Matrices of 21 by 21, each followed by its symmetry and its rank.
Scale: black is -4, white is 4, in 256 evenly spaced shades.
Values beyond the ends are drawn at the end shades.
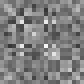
symmetric, rank three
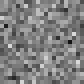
neither, full rank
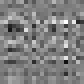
neither, rank three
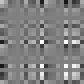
symmetric, rank one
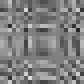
antisymmetric, rank two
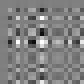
symmetric, rank one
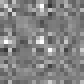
symmetric, rank three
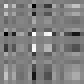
symmetric, rank one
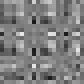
antisymmetric, rank two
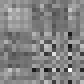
symmetric, rank three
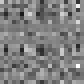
neither, rank three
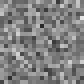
neither, full rank
